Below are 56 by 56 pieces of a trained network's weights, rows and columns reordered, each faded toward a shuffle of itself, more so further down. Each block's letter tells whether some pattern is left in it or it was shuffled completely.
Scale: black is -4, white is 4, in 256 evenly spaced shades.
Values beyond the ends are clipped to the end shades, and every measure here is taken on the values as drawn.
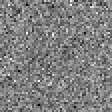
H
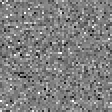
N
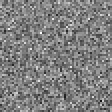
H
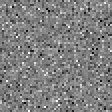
N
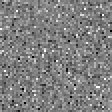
N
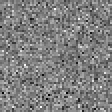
H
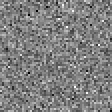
N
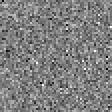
H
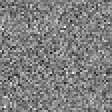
H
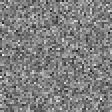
N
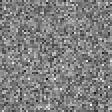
N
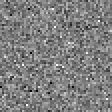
N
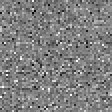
H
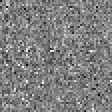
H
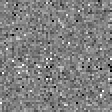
H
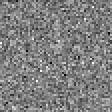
N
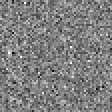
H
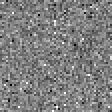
H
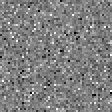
N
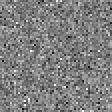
N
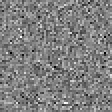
H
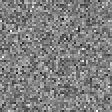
H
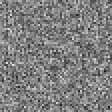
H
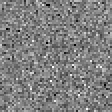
N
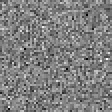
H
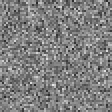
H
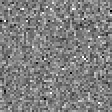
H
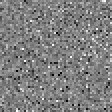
N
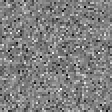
N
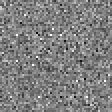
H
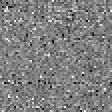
H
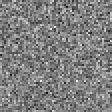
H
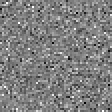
N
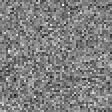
H
